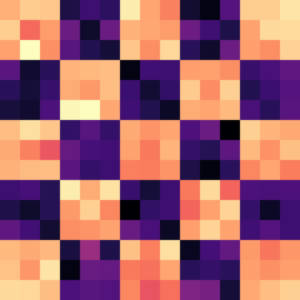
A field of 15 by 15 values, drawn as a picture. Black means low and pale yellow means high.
A checkerboard runs through the table. No overall slope runs across the table. The histogram has two humps. No single row or column stands out from its neighbours. On average the colour sits 50% of the way up the scale.
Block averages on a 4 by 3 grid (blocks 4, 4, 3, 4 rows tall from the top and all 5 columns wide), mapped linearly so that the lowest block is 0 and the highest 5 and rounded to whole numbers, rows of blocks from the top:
445 / 323 / 201 / 534
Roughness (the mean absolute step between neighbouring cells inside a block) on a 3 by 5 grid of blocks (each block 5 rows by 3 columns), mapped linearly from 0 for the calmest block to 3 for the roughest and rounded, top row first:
1 1 1 1 0 | 3 2 2 3 2 | 1 1 1 1 0
